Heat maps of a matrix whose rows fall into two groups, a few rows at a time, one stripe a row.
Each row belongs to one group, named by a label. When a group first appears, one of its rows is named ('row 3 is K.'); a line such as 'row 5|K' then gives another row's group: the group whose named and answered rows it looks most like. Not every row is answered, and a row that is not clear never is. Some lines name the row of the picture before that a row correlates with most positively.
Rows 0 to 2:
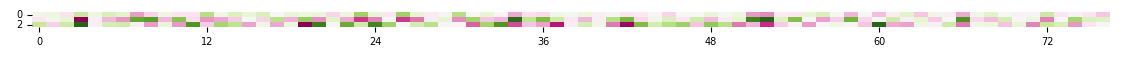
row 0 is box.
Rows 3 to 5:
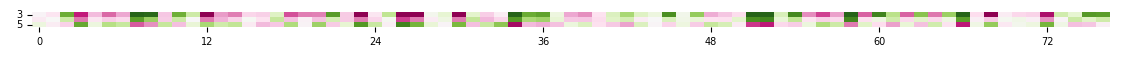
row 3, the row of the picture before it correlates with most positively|1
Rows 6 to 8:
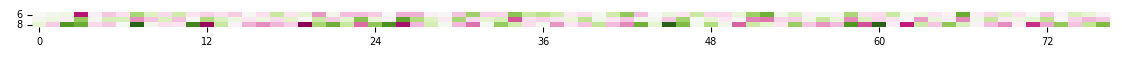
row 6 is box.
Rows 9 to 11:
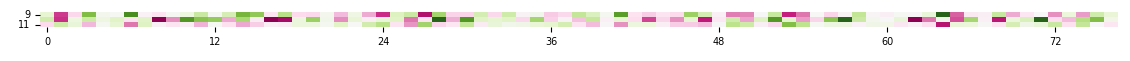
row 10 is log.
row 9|log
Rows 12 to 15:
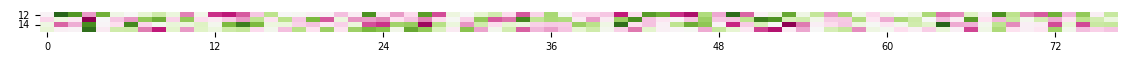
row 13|box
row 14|log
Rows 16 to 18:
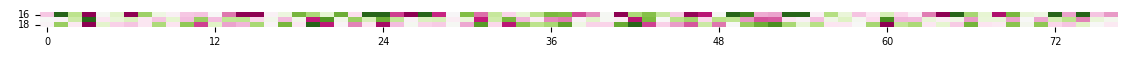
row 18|box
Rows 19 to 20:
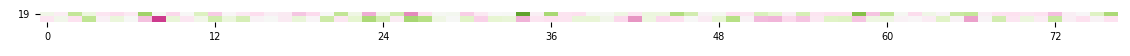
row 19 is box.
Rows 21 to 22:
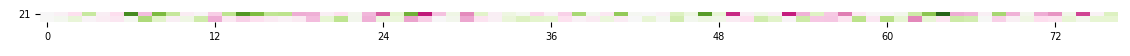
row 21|log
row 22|box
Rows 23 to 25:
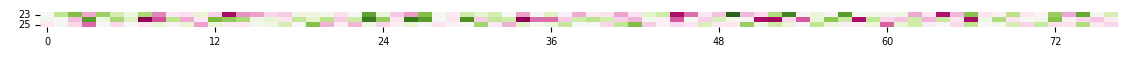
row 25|box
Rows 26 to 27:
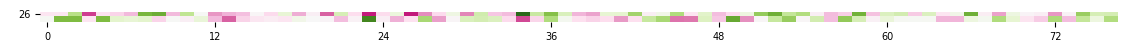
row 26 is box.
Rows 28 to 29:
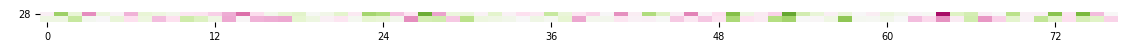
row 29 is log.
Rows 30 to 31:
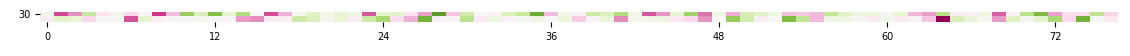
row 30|log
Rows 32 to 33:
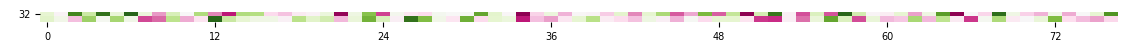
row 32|log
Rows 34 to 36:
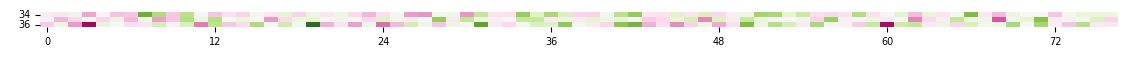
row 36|box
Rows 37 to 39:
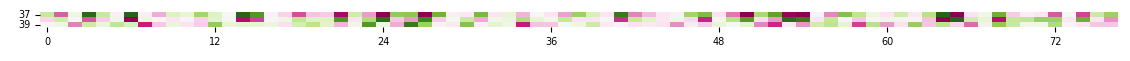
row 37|log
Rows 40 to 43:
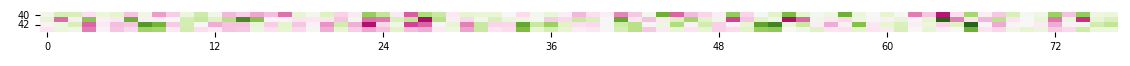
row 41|log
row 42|box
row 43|box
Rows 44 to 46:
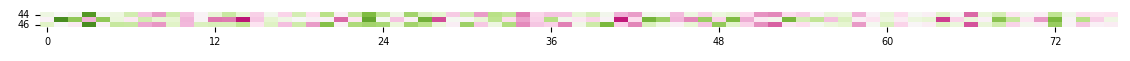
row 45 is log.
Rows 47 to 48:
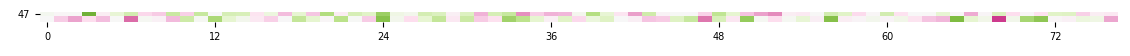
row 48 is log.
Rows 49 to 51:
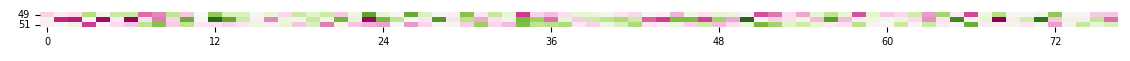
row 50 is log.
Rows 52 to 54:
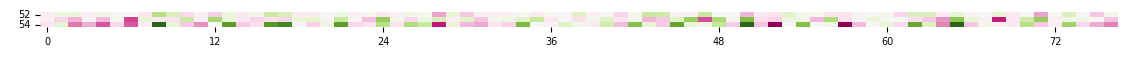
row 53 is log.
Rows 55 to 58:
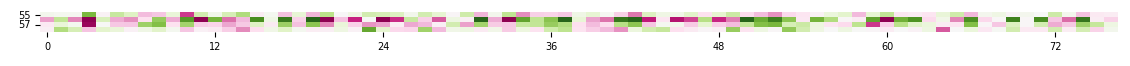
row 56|box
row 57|box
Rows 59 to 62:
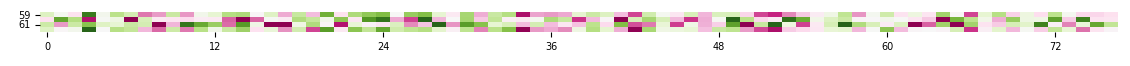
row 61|log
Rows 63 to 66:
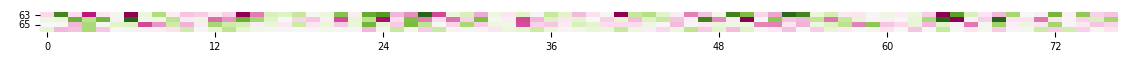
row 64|log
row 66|log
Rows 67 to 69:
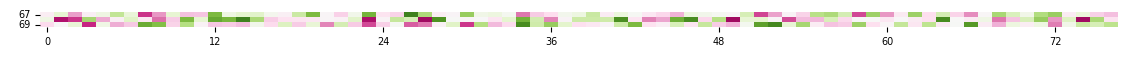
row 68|log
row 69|box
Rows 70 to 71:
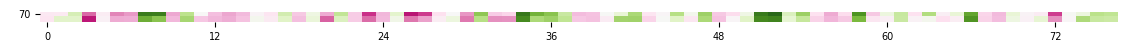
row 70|box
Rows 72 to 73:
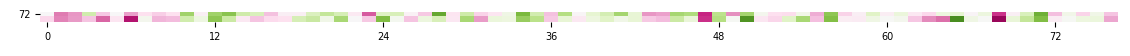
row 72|log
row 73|log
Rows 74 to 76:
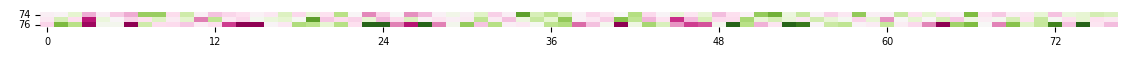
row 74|box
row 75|box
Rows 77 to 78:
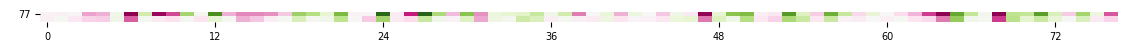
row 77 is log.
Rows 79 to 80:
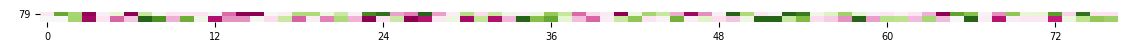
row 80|box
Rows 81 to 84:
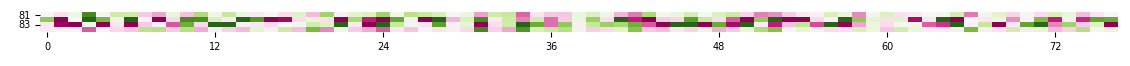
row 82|log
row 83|log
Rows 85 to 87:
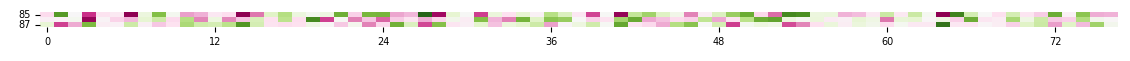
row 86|box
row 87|log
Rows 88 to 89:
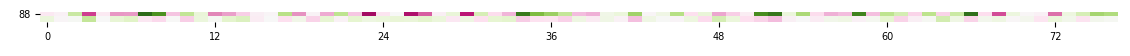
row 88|box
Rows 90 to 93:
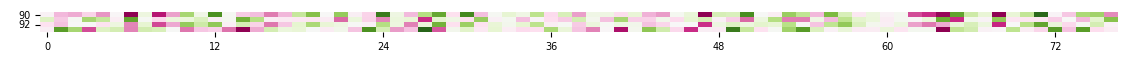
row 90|log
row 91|log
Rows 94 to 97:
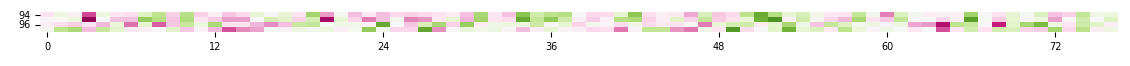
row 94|box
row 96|log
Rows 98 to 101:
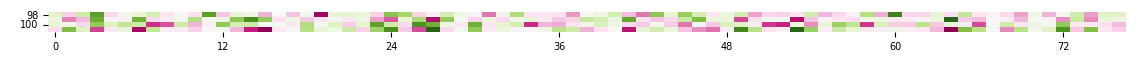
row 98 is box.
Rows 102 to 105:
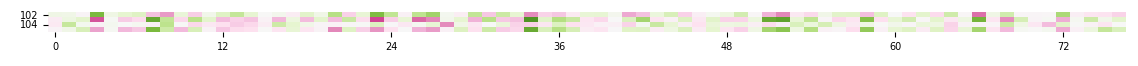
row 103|box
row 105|box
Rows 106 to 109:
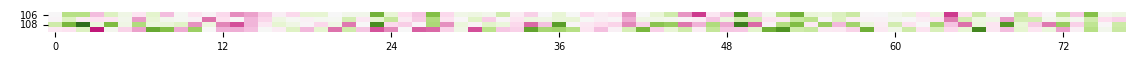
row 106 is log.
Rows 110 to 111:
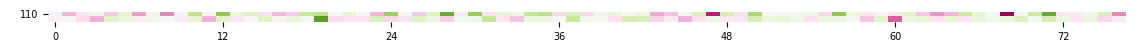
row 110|log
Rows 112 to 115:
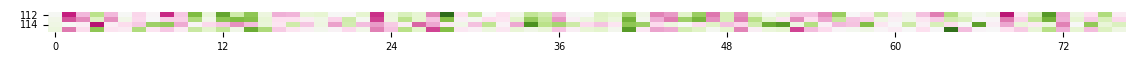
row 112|log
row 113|log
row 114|box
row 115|log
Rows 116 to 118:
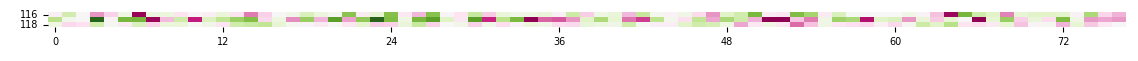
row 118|log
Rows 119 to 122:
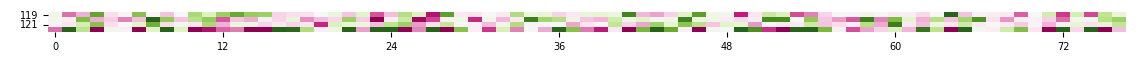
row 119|log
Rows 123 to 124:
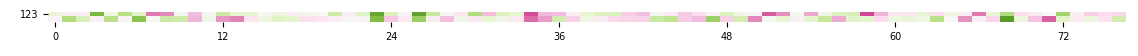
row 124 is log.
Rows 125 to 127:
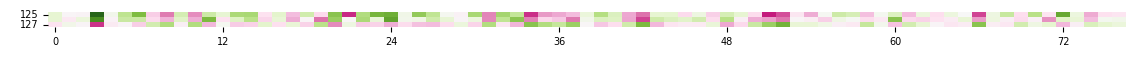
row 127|box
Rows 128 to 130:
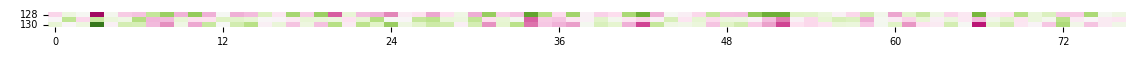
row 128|box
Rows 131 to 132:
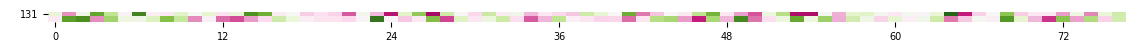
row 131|log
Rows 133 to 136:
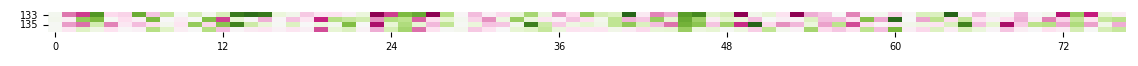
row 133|log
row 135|log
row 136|box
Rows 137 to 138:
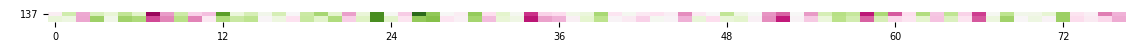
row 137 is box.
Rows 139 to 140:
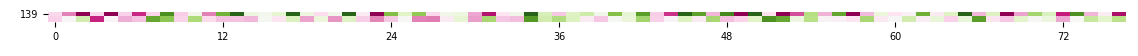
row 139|log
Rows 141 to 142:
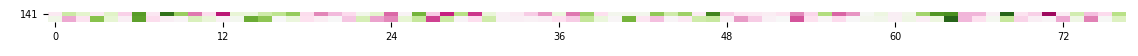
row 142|log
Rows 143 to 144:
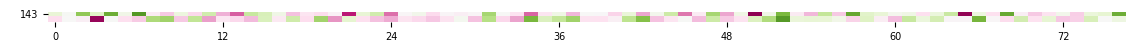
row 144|box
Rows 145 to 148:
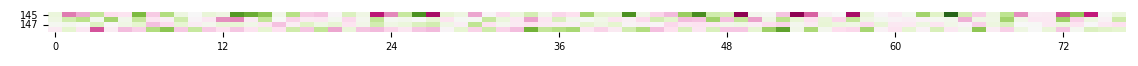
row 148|box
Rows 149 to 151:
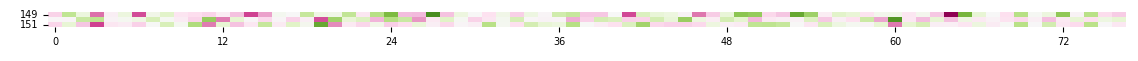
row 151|box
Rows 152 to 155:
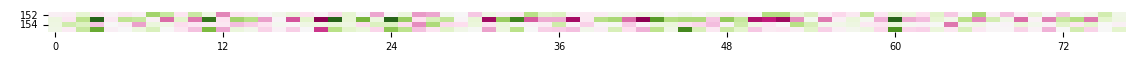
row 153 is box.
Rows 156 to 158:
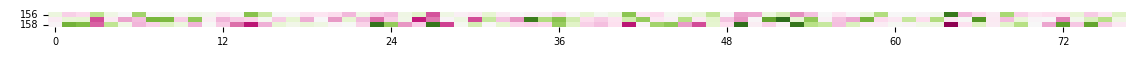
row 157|box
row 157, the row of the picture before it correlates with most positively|152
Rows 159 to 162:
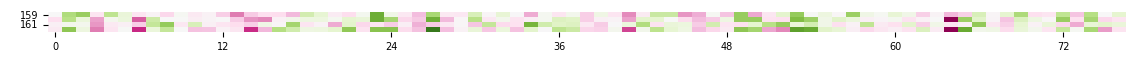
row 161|box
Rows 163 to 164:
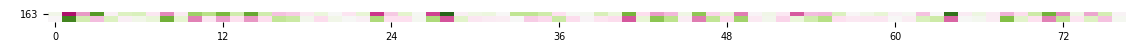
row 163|log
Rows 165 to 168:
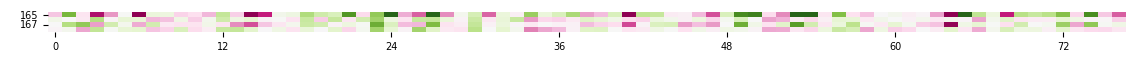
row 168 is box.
